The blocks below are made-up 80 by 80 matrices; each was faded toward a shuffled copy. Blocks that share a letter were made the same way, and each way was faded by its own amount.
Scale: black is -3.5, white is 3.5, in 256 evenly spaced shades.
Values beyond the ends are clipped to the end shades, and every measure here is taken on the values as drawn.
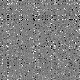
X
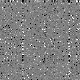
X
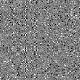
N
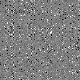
X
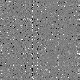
X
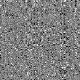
N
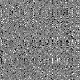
N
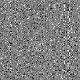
N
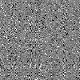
N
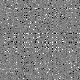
X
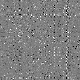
X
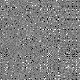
X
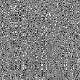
N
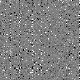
X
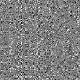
N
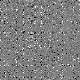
X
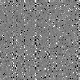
X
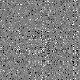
X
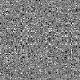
N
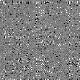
X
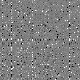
X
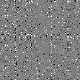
X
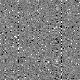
N
